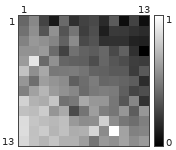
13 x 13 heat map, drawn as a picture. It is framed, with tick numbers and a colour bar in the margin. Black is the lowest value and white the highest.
Ninth with the lowest average: top right. Histogram: bell-shaped. Stripes: none. Mirror symmetry: none. Slope: up to the bottom left.
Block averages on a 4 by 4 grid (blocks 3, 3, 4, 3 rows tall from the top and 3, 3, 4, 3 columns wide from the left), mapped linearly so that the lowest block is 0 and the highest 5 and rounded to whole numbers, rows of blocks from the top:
2 2 1 0 | 4 2 2 1 | 4 3 3 2 | 5 4 4 3
